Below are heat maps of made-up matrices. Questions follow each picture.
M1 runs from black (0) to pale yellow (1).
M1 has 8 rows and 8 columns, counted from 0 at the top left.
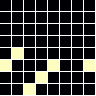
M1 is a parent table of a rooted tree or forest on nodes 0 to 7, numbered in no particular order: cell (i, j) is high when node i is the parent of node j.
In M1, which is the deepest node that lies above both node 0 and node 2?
5
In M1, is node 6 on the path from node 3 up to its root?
yes
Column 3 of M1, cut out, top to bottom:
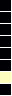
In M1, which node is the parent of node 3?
6
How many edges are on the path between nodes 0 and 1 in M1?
3
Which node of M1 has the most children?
5
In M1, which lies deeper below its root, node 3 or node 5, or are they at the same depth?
node 3
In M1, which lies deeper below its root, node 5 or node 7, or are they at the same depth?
node 7
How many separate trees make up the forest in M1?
2
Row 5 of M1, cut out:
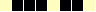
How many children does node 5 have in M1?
3
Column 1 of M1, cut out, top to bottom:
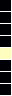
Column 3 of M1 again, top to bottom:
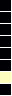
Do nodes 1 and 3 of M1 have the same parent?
no
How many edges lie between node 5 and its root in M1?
0
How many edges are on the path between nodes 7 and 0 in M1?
2
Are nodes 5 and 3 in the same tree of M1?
no
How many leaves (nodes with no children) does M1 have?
4
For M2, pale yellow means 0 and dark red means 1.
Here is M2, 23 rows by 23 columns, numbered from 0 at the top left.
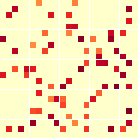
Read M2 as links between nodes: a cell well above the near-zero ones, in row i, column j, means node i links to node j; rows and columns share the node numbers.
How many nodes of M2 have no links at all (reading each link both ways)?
1
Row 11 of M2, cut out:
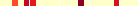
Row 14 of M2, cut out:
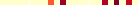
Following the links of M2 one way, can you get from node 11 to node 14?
yes
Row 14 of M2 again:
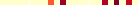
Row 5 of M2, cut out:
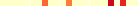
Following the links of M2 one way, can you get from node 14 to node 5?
yes
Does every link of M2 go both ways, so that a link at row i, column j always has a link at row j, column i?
yes
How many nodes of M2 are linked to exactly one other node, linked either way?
1
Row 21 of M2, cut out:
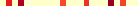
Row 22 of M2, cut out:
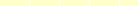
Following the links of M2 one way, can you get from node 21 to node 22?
no
